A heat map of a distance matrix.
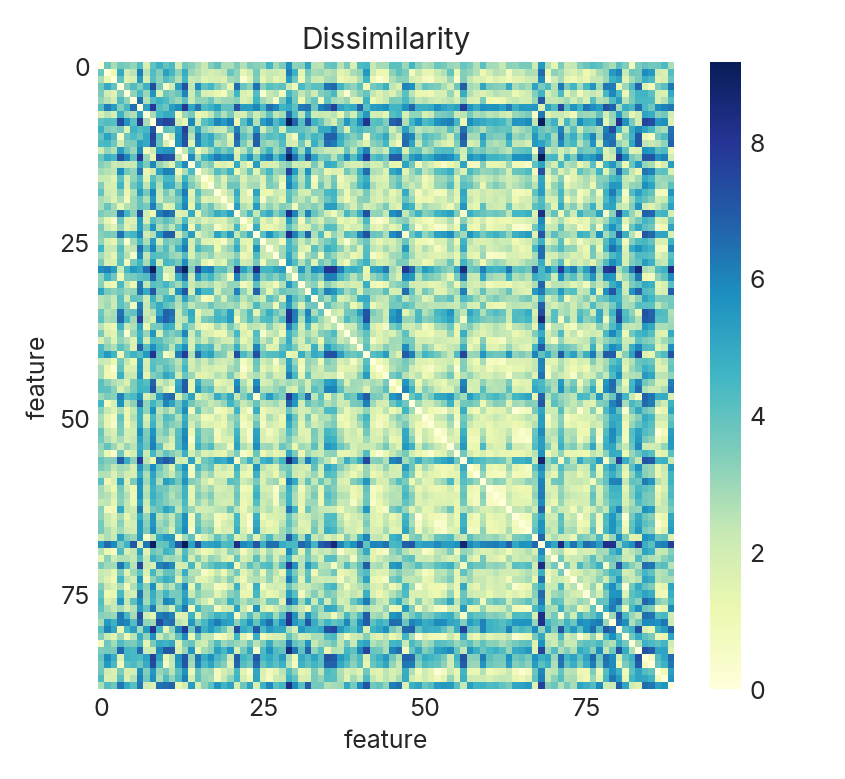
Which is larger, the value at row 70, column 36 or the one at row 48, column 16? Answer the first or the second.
the first
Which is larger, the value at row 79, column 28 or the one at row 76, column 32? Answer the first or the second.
the first
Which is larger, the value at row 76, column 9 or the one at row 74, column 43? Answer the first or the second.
the first
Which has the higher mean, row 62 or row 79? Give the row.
79
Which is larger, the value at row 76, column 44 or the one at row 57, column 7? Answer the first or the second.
the second
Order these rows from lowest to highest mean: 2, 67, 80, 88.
2, 67, 88, 80
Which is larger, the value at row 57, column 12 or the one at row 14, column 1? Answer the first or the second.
the first
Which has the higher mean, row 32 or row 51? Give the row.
32
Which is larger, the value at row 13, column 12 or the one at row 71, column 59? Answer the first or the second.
the second
